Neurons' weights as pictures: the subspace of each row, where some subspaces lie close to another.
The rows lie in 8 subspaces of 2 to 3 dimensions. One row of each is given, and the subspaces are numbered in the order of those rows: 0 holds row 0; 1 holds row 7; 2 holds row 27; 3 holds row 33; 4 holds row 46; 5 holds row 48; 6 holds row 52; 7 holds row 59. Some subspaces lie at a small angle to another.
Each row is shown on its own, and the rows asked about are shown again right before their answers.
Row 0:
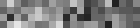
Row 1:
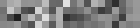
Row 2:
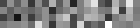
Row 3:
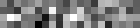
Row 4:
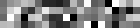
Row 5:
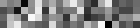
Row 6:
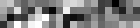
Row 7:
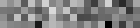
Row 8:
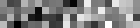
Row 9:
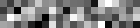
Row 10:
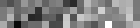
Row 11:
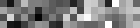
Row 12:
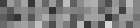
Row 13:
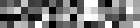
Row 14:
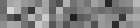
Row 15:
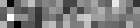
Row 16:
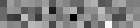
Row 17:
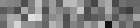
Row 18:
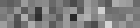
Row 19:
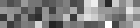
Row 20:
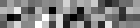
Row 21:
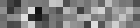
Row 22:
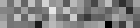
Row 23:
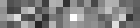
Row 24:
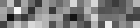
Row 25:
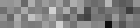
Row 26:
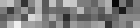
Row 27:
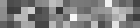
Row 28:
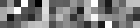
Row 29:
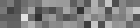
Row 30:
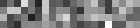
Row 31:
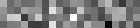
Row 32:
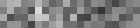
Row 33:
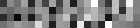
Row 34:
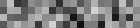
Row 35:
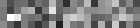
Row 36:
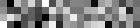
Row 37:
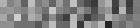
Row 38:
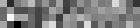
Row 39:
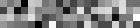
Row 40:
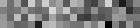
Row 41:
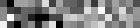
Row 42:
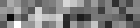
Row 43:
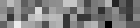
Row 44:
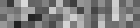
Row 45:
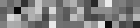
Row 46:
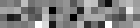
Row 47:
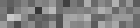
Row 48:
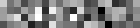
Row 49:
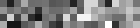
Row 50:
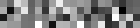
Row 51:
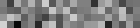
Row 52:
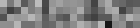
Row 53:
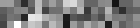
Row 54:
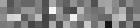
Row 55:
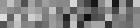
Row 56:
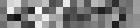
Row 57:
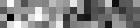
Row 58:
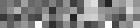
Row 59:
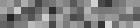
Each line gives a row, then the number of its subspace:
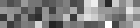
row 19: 0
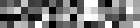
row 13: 0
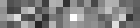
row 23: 2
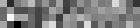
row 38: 3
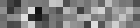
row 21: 2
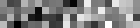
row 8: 4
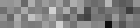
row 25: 1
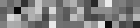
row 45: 7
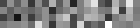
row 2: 3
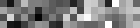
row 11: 0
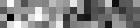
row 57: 0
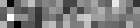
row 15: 3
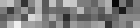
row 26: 6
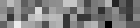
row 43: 4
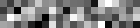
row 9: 7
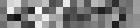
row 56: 2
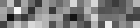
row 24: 6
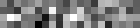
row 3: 4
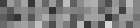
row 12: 3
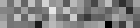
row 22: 1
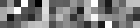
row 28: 6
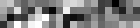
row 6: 7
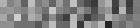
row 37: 3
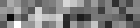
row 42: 4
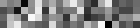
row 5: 7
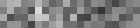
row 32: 2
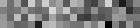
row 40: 1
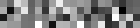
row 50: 6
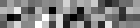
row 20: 4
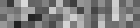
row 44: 6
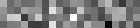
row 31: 5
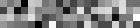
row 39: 6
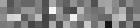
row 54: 5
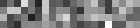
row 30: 6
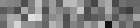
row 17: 7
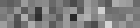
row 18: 5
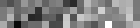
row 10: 4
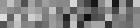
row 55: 3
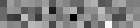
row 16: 5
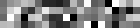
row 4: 2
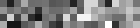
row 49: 0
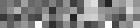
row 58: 0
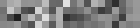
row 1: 2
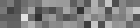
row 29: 2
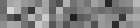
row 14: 2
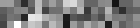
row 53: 7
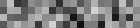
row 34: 6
